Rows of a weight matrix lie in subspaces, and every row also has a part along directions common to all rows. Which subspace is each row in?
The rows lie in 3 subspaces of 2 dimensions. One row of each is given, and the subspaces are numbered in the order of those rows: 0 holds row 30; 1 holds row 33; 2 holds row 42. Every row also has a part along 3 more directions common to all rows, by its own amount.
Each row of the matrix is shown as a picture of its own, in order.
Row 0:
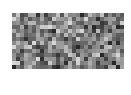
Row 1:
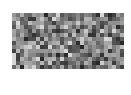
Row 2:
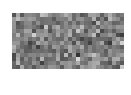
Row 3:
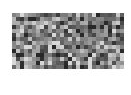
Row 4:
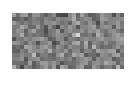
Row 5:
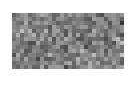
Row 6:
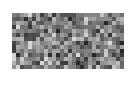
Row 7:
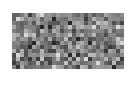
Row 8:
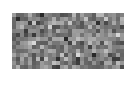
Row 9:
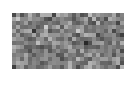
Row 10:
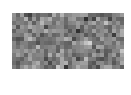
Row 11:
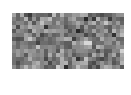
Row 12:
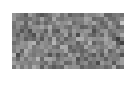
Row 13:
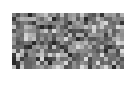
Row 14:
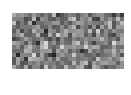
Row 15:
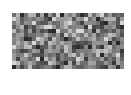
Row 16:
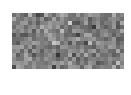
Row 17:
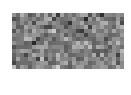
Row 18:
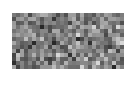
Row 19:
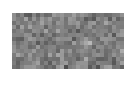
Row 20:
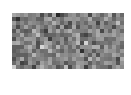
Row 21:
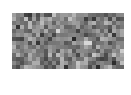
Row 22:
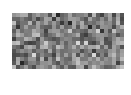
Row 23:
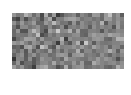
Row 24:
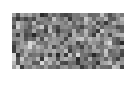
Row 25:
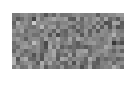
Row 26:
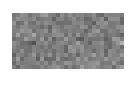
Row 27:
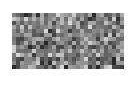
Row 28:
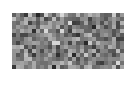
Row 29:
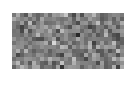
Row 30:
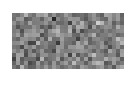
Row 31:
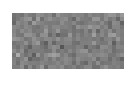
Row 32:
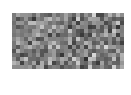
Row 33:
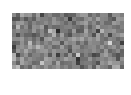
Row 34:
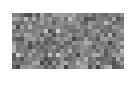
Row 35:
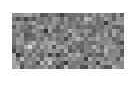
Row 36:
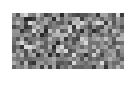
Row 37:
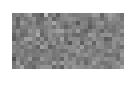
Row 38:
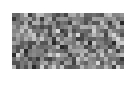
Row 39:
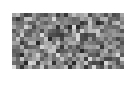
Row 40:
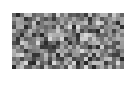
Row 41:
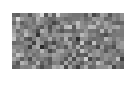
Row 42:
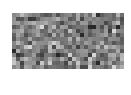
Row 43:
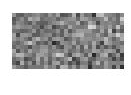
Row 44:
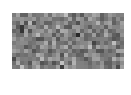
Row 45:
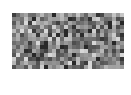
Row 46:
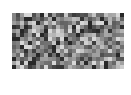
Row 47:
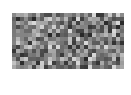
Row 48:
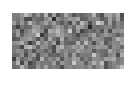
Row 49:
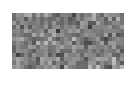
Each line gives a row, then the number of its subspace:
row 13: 1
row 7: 0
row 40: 0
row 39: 0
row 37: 0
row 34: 1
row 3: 2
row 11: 1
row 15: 1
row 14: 2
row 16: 0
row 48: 0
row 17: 1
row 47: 2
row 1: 0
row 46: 0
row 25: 2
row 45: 2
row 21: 1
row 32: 2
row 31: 2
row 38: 2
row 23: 0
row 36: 0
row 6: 1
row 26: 2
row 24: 1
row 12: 2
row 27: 1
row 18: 2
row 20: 0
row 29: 2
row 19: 1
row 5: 2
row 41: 0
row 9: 1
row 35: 1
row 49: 1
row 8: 0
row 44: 2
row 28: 0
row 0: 1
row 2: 1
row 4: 2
